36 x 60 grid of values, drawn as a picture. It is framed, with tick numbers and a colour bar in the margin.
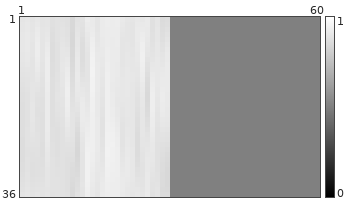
The table splits into one row of 2 panels. Panel 1,1: very high, streaked downward, faint in contrast. Panel 1,2: middling, flat.
